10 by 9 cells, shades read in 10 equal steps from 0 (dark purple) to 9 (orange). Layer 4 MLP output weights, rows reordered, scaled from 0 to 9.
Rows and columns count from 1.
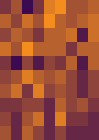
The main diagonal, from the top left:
3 4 5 6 4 6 4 5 2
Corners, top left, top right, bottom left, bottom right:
3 6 5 2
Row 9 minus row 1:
1 -3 5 4 -6 -1 -2 -2 -4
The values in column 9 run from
2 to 7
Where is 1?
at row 3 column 8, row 5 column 4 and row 5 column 8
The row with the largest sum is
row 2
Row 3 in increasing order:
1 3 4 5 6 6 6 7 7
